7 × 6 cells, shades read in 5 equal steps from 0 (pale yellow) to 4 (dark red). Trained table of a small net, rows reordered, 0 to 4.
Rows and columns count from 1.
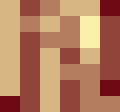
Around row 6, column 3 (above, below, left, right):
1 1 3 3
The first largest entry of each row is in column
6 6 2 2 2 6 1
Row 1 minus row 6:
0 0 1 -2 -1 0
